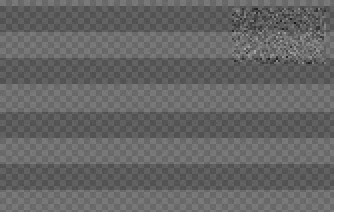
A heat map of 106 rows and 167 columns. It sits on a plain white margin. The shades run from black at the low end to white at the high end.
Stripes: horizontal, repeating 4 times. Odd patch: rougher, in the top right. Roughest part: top right. Slope: none.
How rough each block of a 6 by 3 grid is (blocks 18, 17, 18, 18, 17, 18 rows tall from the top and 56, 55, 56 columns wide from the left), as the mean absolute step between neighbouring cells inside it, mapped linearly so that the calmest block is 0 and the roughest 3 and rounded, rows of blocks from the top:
003
003
000
000
000
000
